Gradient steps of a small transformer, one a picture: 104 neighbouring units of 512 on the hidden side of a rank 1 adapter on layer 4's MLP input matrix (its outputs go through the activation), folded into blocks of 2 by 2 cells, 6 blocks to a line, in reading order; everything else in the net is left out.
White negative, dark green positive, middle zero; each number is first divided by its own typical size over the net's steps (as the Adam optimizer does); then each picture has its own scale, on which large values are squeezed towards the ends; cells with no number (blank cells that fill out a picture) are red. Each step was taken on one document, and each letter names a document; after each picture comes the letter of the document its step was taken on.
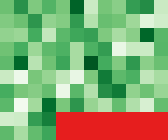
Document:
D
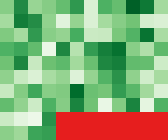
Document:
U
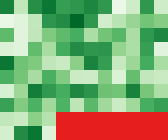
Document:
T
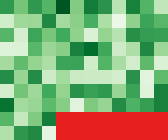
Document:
T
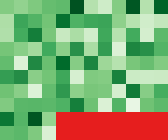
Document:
D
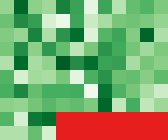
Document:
D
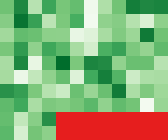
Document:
D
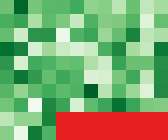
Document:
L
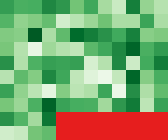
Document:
L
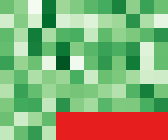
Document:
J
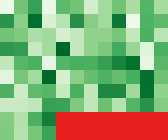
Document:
J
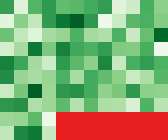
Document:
T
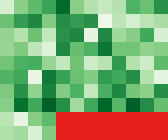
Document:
J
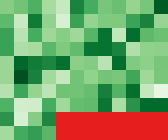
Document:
U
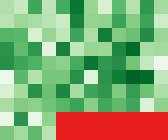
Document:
J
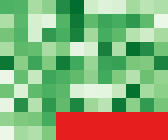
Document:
L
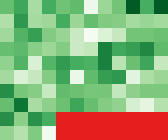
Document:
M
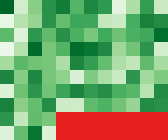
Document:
T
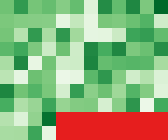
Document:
M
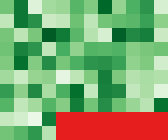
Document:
U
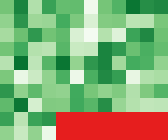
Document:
M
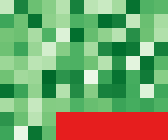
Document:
L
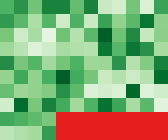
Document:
L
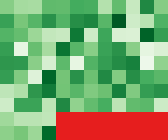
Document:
J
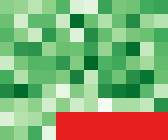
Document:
D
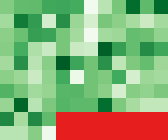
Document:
M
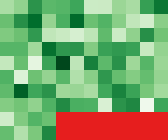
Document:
D
